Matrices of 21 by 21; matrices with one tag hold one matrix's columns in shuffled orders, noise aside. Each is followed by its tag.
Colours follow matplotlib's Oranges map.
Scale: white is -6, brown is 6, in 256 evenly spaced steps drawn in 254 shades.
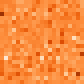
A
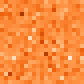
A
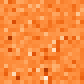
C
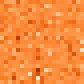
C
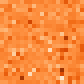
C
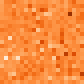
A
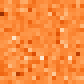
A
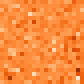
C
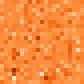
C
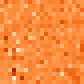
C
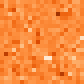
A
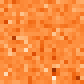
C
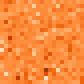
C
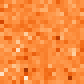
C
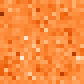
A
